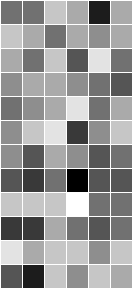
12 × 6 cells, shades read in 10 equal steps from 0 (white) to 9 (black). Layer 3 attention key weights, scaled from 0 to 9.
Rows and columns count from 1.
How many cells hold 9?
1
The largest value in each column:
7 8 5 9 8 6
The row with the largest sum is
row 8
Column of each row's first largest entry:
5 3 4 6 1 4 2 4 5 1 5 2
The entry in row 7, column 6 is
5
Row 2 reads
2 3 5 3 4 3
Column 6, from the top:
3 3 5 6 3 2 5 6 5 5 2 3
